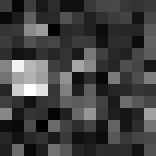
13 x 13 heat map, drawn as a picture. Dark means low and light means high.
Histogram: skewed, a long tail of high values. Odd patch: higher, in the middle left. Roughest part: middle left. Ninth with the highest average: middle left.
